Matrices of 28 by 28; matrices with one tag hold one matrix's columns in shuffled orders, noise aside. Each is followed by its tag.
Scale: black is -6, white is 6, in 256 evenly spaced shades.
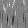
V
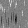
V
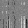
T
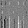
T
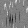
V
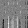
T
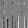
T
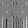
T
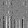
T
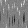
V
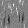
V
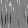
V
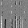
T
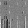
T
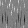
V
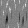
V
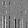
T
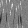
V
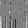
T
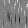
V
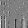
T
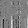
T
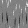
V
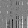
T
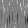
V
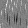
V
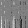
T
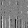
T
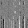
T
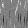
V
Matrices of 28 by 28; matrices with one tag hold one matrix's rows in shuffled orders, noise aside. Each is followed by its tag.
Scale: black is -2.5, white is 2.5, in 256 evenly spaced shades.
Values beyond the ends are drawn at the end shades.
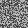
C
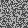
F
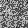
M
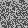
F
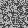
M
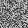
C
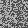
M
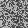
M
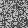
M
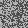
M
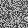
F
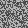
F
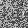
M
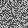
C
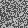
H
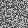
H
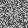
F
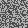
C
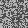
M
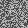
H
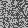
M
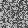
M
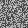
F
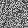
F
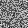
C
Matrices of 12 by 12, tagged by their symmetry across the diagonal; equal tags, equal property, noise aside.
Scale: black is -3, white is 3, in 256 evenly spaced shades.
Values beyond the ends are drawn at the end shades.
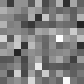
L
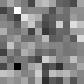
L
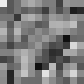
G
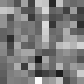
L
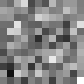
L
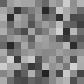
G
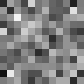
G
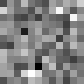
L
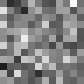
L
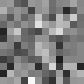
L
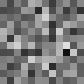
G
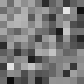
G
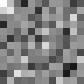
G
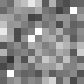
G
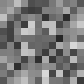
G
